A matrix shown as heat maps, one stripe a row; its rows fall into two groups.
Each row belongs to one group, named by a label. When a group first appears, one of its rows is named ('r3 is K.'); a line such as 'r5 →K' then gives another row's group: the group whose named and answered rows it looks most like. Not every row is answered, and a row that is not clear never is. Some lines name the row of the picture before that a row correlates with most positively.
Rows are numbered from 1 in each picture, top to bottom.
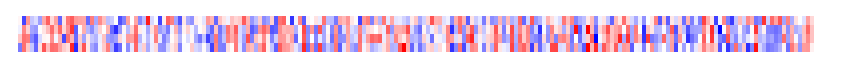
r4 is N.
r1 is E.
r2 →N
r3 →N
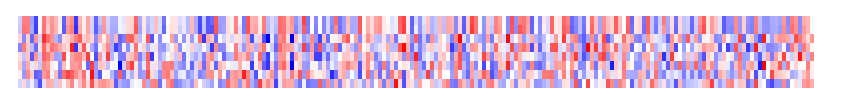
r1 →N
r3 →E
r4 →N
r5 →E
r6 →E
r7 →E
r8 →N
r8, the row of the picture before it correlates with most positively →2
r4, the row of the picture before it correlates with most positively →4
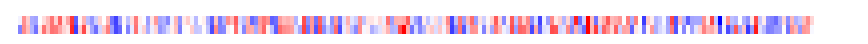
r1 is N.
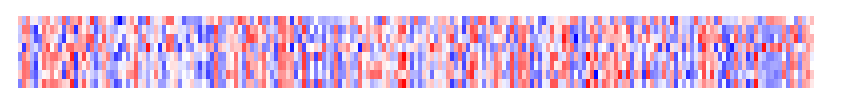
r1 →E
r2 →N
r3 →N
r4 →E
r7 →N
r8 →N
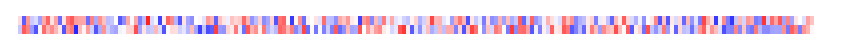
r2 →N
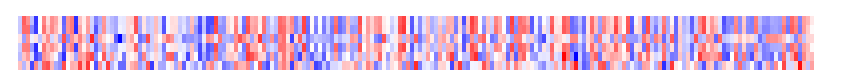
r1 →N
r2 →N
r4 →N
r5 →N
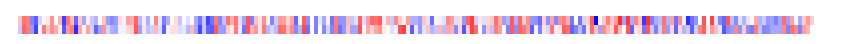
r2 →N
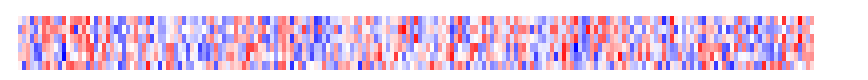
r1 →E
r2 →N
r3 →E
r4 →N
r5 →N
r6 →E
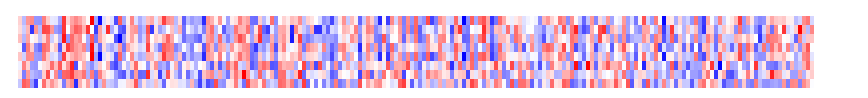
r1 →E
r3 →E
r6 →N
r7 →E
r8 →N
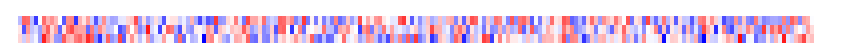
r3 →E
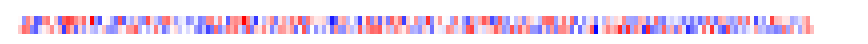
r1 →E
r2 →N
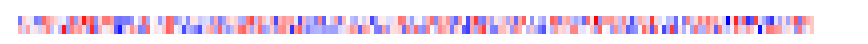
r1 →N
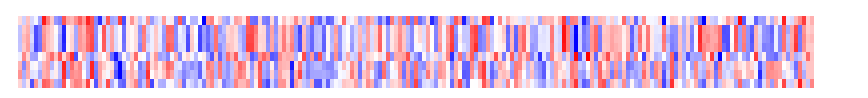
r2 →N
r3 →N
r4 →N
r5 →N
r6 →E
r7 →E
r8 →E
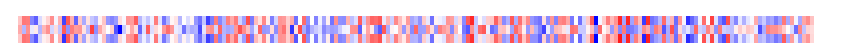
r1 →N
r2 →E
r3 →N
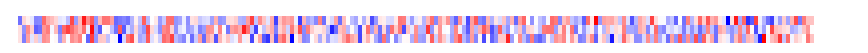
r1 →N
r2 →E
